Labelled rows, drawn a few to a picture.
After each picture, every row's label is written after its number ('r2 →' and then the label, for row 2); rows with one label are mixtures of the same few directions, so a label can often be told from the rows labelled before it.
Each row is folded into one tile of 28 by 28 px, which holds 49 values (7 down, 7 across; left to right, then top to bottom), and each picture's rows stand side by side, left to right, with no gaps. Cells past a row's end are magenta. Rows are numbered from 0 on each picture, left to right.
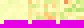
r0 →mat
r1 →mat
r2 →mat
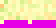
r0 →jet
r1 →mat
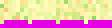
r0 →jet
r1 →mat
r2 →mat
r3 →jet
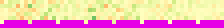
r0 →mat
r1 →jet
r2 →jet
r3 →jet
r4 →jet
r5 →mat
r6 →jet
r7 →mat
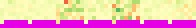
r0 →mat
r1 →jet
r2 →mat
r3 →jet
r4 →jet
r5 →jet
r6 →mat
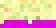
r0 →jet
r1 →jet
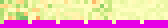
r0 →mat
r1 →jet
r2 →mat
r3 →mat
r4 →mat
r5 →mat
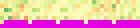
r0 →jet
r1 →jet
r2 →jet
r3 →mat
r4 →jet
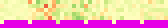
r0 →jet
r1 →mat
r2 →mat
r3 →jet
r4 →jet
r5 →mat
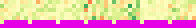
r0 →jet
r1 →mat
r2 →mat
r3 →jet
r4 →mat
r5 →mat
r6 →jet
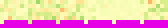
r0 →jet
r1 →mat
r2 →jet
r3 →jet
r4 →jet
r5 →mat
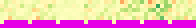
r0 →jet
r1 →jet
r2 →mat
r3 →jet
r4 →mat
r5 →mat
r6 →jet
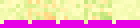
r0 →mat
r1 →mat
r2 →jet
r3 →mat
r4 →mat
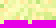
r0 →jet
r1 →mat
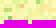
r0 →jet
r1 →mat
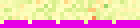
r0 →jet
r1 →mat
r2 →mat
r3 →jet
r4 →mat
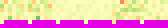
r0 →jet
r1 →jet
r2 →jet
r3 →jet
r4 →mat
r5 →jet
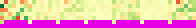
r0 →jet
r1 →jet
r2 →mat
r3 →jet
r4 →mat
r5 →mat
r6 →mat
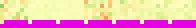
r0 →jet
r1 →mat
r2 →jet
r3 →mat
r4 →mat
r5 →mat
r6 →mat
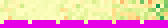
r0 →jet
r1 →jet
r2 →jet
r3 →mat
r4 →mat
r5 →mat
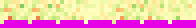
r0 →jet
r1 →jet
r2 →jet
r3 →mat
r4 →jet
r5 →jet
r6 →jet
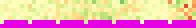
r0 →jet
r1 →jet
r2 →mat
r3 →mat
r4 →mat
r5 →jet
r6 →mat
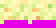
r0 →jet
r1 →jet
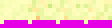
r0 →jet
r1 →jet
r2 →jet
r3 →jet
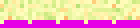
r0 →jet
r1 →mat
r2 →jet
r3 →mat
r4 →jet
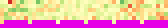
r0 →mat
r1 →mat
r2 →jet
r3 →jet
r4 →mat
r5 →mat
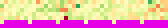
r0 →jet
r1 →mat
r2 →jet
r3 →mat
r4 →mat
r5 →mat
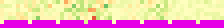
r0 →mat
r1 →jet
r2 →mat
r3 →jet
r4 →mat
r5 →mat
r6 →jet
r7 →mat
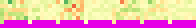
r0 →mat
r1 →jet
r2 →mat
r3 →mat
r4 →mat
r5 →mat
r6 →mat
